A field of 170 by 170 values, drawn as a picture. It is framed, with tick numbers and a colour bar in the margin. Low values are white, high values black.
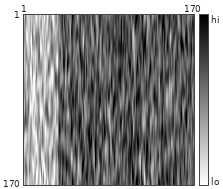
Seam: vertical, 20% of the way across, the right part higher. Grain: streaks running down. Average level on the scale: 60%.
